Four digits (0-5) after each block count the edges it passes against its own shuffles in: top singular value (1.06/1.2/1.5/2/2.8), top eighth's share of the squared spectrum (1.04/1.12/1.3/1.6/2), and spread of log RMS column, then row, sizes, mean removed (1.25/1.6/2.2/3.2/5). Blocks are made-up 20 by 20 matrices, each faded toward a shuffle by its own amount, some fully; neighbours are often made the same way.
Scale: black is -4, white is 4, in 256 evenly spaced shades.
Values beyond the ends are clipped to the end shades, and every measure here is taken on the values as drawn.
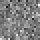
1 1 0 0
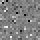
0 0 0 0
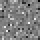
0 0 0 0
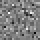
0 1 0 0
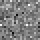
0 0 0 0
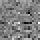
3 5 1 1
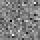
0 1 0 0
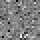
1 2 0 0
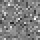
0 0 0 0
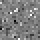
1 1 0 0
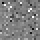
0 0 0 0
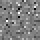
1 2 0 0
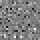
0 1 0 0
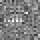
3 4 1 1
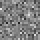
2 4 0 1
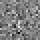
2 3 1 1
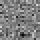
3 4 2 1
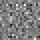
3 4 1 1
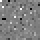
0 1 0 0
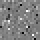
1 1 0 0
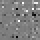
1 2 1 1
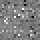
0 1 0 0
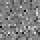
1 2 0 0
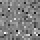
1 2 0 0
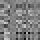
3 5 3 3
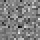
2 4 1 0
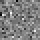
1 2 0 0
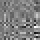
3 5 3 2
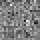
2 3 0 0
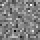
0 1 0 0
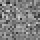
2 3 0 1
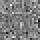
1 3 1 0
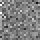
2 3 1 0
